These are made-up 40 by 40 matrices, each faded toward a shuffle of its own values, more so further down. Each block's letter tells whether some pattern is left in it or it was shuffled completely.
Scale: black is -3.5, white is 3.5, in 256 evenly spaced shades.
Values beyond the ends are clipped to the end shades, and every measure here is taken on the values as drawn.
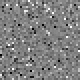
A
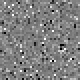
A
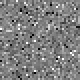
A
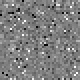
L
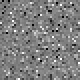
A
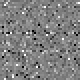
L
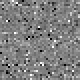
L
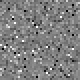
A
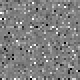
L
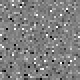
A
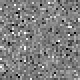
A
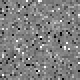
A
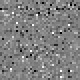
L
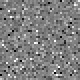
A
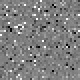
L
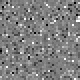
L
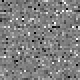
L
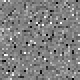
A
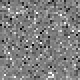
L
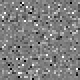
L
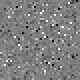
A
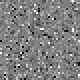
A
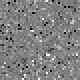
A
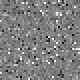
L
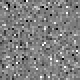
L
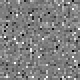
L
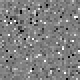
A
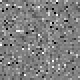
A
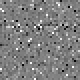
L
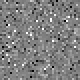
A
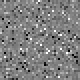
A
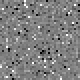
A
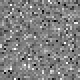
L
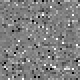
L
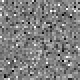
A
